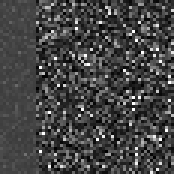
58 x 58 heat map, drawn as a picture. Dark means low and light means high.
Most values sit low, with a long tail of high ones. The halves do not mirror each other. A vertical seam about 20% of the way across splits the table, and the left part is calmer. No overall slope runs across the table. No regular stripes run through it. No row or column stands out. Fine speckle covers the field.
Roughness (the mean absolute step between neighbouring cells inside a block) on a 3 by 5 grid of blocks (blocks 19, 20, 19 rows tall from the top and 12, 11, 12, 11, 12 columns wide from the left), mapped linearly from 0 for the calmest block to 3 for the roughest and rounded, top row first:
0 3 3 3 3
0 3 3 3 3
0 3 3 3 3
